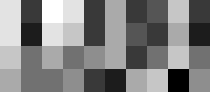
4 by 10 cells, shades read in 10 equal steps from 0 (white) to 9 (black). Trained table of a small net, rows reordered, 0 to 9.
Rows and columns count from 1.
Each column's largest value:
3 8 5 5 7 8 7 7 9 8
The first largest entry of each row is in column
2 2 7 9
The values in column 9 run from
2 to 9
